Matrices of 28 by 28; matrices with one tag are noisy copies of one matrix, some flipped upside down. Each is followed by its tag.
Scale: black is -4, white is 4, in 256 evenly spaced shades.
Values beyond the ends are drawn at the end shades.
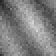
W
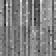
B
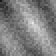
W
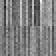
B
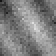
W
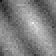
W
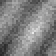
W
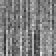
B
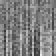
B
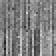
B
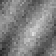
W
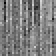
B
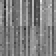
B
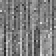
B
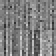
B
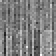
B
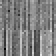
B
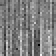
B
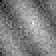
W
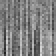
B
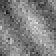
W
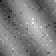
W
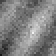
W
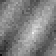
W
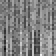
B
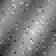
W
